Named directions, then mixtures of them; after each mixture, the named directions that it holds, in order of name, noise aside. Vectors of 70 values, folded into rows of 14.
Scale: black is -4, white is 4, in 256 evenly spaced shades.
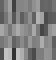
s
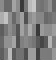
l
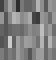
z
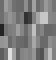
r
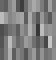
l, z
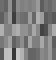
s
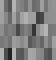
r, s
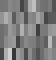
l, s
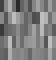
r, z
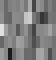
r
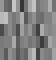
l, s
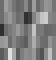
r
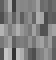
s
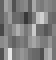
r, s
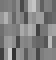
l, s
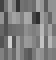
z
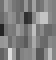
r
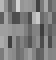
z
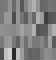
l, s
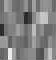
r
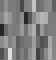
l, r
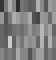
z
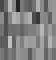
z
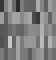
z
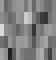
r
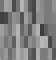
l, s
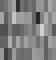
s, z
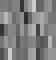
l, r
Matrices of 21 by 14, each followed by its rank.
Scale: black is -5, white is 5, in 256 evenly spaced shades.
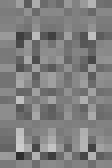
two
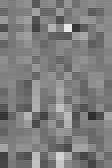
three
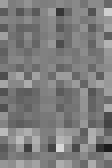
three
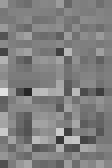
two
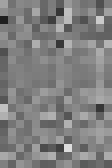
three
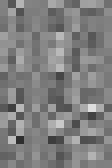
two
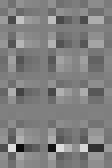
one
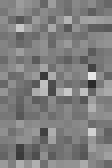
three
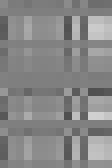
one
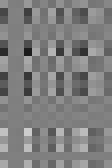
one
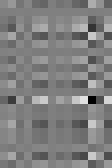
one
